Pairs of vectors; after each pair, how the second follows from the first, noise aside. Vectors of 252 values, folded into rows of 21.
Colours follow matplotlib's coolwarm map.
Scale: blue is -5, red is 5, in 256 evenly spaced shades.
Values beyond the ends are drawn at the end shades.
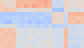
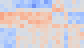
negated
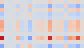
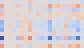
negated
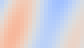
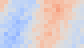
negated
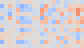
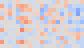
negated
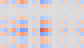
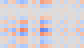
negated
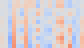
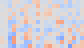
sign-scrambled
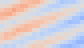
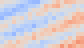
negated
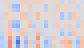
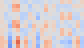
negated
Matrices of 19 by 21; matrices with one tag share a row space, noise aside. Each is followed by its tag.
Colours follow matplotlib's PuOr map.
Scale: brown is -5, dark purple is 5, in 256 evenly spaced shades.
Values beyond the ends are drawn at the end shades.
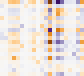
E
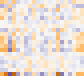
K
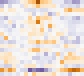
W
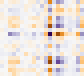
E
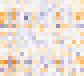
K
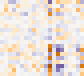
E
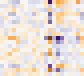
E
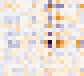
E
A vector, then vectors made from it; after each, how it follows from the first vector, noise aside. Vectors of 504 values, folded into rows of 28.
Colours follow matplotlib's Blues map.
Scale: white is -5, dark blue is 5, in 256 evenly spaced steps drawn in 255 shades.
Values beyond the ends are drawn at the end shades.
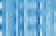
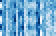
scaled up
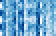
scaled up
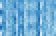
copied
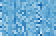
sign-scrambled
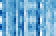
scaled up
